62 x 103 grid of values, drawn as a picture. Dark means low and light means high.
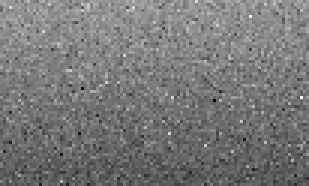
Grain: fine. Stripes: none. Average level on the scale: 50%. Slope: up to the top. Odd rows or columns: none. Histogram: bell-shaped.
